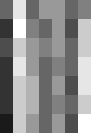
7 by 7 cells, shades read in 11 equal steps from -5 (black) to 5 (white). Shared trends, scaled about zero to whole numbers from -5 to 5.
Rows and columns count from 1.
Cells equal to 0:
5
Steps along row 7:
up down down up down up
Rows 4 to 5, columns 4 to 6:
-1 0 -1 / -1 1 -2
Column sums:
-19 25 6 -4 5 -10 22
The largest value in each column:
-1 5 2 1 1 -1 5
